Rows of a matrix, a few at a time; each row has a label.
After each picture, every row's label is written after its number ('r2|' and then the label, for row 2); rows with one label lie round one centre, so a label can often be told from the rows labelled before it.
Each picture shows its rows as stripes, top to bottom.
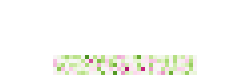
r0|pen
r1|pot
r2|pen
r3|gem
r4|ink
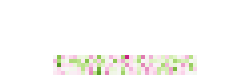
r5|gem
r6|pen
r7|gem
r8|pot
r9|pot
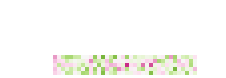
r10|pen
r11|pot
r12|gem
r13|pen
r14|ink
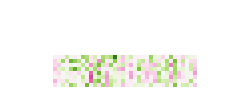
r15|ink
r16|pen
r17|pot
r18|pen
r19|pot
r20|pot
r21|pot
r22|pen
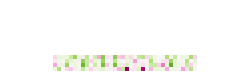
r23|pen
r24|ink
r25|ink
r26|gem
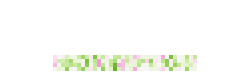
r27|ink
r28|pen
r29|pen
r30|ink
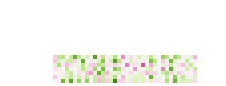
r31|pen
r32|ink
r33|gem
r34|ink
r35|pot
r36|pen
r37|pen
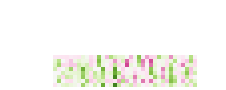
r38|pot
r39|gem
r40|gem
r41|ink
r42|ink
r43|ink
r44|gem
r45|ink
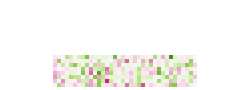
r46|ink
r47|gem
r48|pen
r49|pot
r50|pot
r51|pen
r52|pot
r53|gem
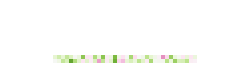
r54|ink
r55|pen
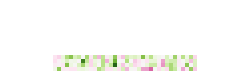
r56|pen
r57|ink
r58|ink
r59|gem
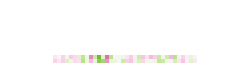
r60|pot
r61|pot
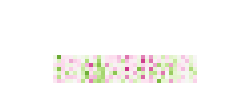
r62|gem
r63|gem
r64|pot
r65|gem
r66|ink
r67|gem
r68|pot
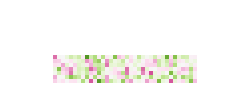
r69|pen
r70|pot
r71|pot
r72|gem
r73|gem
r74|pen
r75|pot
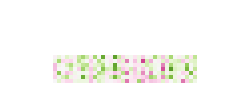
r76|ink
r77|gem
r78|ink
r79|ink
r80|gem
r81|ink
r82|gem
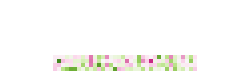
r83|pot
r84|gem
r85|pot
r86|pen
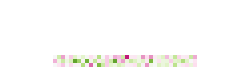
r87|gem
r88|pen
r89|pot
